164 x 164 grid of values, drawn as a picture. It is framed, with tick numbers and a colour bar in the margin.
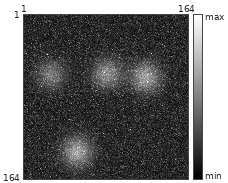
Bumps: four. Histogram: skewed, a long tail of high values. Slope: none. Average level on the scale: 20%. Mirror symmetry: none.
